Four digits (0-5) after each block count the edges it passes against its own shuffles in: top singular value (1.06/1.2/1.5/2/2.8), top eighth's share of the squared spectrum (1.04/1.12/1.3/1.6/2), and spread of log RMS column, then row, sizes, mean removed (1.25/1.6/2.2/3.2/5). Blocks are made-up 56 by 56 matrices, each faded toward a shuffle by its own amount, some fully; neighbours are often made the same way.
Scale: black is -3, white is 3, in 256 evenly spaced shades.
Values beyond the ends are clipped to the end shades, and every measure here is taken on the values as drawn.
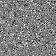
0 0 0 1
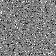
0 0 0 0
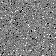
0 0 0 0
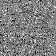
0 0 0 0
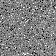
0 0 0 0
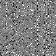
2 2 2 0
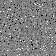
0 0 0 0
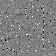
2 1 0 0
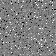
0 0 0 0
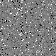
1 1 1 0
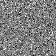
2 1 0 0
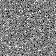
0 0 0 0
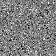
2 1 0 0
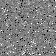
0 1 0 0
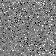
0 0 0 1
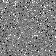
0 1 0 1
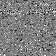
1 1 0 1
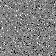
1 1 0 0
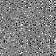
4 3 2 2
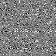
3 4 1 2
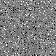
0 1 0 1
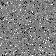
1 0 0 0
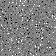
2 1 0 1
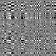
5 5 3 4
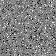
1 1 0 0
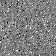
2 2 0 0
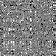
4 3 2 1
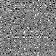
3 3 1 2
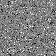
1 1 0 0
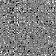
3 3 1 2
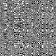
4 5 3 2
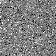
2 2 0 0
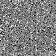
2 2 0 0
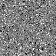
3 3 0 1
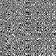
4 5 3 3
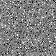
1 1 0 0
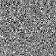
3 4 2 2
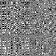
4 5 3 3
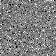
2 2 0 1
